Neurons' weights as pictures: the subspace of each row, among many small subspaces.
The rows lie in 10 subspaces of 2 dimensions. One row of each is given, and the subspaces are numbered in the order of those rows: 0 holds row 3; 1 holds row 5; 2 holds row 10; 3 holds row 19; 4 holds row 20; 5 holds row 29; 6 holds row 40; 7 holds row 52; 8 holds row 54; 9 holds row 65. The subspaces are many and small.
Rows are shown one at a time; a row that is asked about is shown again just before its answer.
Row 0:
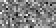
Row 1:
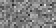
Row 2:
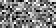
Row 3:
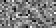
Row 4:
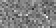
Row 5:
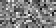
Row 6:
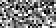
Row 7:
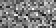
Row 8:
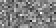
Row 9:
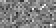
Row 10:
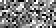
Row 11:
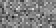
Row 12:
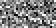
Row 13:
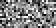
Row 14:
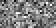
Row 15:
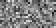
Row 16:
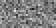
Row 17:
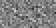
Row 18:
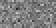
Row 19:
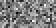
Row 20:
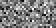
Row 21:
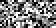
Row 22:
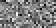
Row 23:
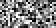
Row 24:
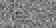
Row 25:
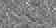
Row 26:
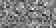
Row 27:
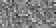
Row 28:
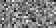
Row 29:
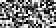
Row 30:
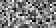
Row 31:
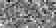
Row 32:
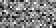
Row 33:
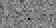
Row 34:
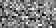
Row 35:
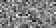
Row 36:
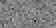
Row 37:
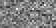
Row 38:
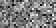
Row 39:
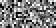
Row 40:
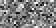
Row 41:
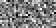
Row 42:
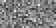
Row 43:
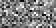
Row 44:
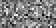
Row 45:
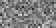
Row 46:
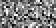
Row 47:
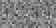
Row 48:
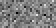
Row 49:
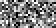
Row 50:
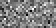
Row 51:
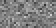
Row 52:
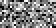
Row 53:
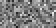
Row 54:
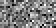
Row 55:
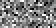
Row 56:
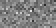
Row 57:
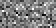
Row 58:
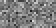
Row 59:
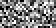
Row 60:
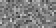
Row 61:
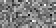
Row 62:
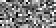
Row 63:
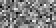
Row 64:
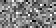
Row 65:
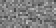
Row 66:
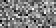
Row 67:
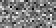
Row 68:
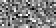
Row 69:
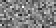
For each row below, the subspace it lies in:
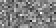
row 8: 3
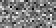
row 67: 7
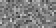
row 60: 1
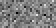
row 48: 3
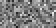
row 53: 1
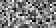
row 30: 3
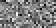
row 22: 5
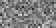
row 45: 5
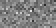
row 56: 4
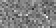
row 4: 4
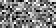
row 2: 7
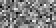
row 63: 3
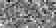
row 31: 1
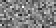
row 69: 5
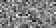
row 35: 0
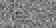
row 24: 9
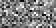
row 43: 2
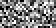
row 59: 4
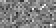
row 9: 4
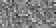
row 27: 0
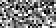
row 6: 5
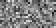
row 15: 1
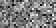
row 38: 8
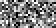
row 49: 2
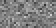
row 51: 6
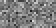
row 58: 2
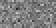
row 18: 7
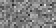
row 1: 8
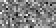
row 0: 2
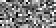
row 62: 5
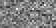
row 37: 8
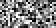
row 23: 3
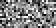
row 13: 1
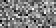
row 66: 4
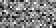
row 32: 7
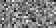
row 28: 7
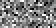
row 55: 2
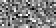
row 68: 0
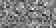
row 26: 2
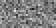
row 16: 9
